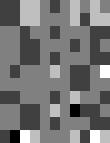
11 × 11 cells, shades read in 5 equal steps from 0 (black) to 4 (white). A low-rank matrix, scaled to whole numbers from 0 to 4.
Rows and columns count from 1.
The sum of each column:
18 16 21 21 22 19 22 21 17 21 22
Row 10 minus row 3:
0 0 0 -1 0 0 0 0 0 0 0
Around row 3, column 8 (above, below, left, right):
3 1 2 2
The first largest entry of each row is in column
3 3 1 1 1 11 1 8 6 1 3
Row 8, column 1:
1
